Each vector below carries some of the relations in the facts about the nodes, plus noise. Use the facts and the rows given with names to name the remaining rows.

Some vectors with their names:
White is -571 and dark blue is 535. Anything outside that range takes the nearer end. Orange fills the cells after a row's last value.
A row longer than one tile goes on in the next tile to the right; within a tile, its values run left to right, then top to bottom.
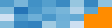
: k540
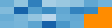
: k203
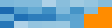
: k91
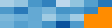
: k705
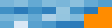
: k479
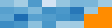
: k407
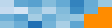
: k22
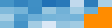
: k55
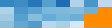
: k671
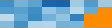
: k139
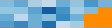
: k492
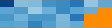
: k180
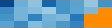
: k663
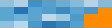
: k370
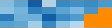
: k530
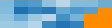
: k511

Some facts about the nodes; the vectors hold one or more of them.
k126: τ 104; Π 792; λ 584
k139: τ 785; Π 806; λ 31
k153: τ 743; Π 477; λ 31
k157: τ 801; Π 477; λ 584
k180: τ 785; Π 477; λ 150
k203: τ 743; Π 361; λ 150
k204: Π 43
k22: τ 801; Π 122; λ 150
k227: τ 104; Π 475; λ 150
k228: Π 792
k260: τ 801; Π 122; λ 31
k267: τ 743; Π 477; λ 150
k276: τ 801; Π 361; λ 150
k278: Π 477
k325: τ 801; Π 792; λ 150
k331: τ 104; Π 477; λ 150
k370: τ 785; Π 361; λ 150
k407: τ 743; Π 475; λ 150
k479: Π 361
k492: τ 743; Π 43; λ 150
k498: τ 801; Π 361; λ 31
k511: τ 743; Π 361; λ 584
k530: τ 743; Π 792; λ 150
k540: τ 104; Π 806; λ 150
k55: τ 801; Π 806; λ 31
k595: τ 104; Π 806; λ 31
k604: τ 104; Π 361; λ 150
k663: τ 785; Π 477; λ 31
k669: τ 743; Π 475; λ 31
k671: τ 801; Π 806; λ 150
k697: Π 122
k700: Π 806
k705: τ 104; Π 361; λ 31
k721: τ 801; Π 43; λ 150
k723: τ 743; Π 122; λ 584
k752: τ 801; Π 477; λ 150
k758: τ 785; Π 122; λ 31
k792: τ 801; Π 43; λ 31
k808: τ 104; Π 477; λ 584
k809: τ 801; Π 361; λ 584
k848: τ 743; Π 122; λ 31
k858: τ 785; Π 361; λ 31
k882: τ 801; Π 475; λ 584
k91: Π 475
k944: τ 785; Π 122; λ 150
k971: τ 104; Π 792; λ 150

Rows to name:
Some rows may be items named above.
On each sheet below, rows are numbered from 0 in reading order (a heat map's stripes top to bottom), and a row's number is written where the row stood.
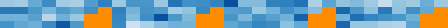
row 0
k705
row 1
k228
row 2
k180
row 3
k91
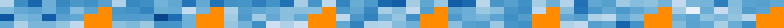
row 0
k325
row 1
k126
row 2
k671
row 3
k139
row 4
k157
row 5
k809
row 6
k260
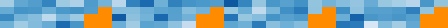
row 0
k498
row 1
k325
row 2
k752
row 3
k669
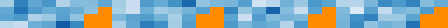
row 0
k809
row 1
k944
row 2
k204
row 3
k758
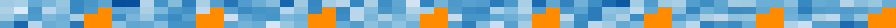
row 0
k848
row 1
k157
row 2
k700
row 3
k792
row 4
k595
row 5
k139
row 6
k276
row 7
k809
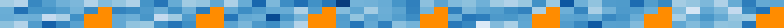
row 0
k370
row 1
k858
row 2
k971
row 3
k267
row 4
k669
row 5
k331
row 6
k697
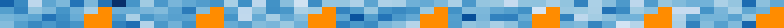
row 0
k808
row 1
k153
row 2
k792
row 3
k227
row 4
k882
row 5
k721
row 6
k723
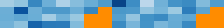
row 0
k604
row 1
k278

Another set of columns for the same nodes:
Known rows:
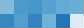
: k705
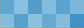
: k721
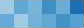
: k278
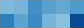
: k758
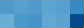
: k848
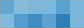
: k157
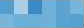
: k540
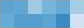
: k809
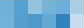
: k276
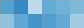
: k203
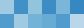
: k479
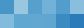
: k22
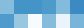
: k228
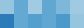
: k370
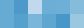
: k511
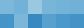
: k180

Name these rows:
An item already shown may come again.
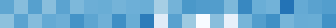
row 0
k721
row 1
k604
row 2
k228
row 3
k792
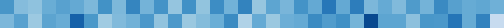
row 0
k723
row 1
k91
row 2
k479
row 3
k278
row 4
k858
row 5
k498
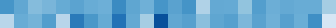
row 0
k492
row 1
k139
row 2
k407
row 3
k227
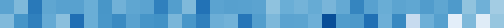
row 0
k55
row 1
k153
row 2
k55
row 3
k944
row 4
k498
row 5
k325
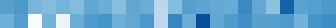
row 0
k530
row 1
k882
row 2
k663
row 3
k595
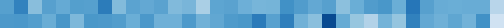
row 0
k669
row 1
k669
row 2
k267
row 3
k758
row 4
k204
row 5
k227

